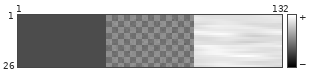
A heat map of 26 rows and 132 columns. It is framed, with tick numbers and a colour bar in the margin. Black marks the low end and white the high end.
The table splits into one row of 3 panels. Panel 1,1: low, flat. Panel 1,2: middling, checkered. Panel 1,3: very high, streaked across, faint in contrast.
